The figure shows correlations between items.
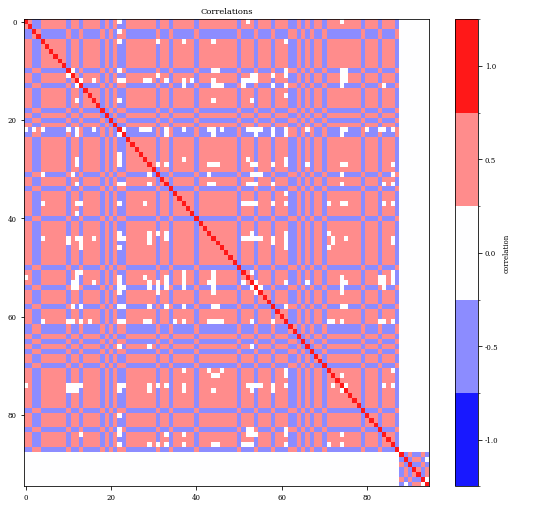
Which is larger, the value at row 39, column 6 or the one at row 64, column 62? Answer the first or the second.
the first
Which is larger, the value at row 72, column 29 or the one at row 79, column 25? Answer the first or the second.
the first
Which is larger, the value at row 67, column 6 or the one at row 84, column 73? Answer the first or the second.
the second
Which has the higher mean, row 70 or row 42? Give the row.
42
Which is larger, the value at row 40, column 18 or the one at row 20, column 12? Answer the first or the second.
the first
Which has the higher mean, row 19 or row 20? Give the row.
19
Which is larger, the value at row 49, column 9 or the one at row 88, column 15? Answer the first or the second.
the first
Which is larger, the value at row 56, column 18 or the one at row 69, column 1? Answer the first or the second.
the second
